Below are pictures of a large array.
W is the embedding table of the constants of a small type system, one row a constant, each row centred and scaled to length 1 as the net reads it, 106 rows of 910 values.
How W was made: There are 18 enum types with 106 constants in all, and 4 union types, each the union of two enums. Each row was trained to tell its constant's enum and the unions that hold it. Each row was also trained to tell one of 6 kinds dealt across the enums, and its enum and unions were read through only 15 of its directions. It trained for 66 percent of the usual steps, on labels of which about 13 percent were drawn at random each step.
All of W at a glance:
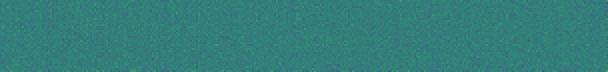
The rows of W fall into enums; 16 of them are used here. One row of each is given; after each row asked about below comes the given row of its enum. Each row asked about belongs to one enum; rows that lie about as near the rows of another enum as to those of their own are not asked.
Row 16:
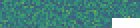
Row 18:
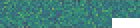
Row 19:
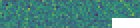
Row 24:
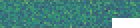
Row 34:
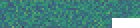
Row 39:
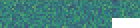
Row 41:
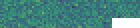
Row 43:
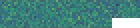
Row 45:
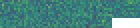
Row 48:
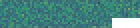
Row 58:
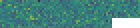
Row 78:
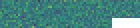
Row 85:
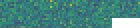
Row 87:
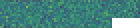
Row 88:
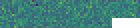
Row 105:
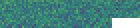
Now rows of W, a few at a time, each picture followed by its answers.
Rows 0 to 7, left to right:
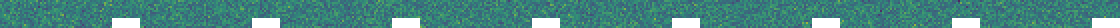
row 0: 105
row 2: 41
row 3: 18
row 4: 16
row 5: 78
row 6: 58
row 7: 16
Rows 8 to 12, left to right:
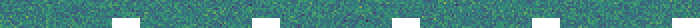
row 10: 19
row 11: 19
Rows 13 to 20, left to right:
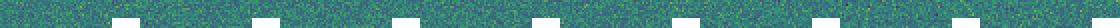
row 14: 41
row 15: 16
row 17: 88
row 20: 105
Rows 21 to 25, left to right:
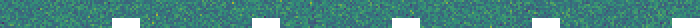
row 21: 34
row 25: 88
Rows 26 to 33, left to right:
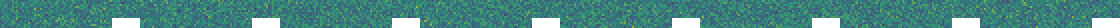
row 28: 39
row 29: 34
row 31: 43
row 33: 87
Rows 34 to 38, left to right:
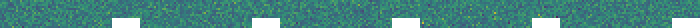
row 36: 85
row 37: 88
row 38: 39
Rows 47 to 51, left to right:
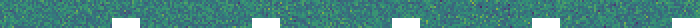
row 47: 48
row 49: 41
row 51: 39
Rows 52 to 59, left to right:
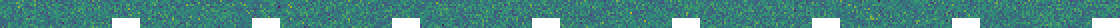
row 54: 58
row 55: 58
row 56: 43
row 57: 48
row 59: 24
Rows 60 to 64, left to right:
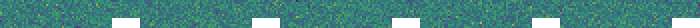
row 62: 34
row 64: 34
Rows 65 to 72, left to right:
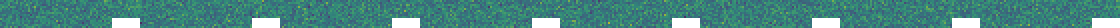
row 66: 41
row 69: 78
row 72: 39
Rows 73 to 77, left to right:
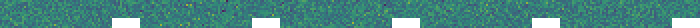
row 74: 24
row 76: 58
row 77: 88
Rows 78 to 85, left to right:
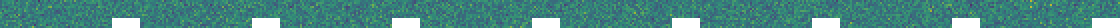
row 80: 16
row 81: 16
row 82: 48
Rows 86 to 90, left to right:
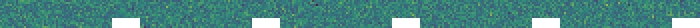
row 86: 41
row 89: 39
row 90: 48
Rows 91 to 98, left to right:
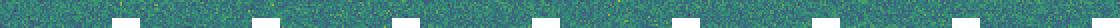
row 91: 105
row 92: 24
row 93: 58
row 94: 48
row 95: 34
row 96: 43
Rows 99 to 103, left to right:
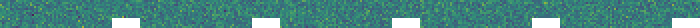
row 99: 19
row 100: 19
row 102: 45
